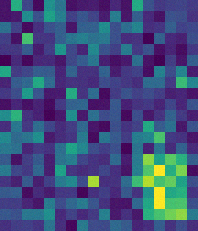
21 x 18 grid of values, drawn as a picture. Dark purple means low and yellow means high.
Odd patch: higher, in the bottom right. Histogram: skewed, a long tail of high values. Ninth with the highest average: bottom right.
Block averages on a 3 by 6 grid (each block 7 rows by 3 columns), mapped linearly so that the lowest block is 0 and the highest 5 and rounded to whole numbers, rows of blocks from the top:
1 1 1 0 0 0 / 1 0 1 0 1 0 / 0 1 1 0 5 4
